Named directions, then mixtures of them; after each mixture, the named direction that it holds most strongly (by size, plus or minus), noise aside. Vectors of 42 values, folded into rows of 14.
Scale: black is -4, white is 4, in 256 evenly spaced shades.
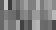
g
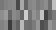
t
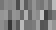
t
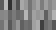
g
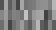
t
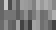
g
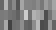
t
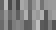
g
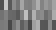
g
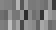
t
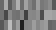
t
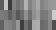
g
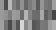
g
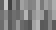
g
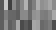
g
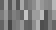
t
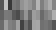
g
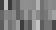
g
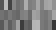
g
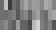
g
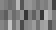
t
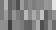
t
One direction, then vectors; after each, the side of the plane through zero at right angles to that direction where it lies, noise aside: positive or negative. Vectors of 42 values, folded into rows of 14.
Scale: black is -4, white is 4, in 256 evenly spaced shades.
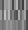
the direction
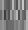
negative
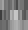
negative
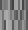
positive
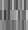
negative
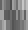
negative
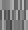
negative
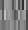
positive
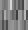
positive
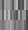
positive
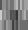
positive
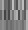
negative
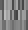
positive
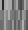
positive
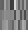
positive
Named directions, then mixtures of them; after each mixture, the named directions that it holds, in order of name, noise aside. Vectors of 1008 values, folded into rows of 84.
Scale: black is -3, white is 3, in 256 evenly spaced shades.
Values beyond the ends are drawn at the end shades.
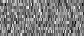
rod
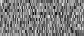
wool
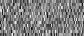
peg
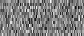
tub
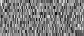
wool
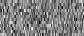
peg, tub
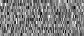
rod, wool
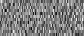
peg, wool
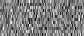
tub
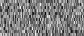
peg, wool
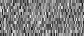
peg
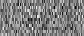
tub, wool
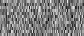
rod, tub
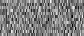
rod, tub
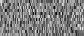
wool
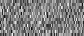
peg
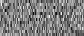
wool
